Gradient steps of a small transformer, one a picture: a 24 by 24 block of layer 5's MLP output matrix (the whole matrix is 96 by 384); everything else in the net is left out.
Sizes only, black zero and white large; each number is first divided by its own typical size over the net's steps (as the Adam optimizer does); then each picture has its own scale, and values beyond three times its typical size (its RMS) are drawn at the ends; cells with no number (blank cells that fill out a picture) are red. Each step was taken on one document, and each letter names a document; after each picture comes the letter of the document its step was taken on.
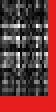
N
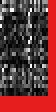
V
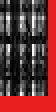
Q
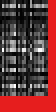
V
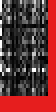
Q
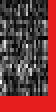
N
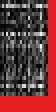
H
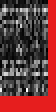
N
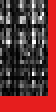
Q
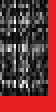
Q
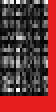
N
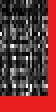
V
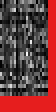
V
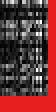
H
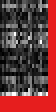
H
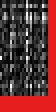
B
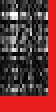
H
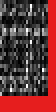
B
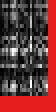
H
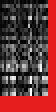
H
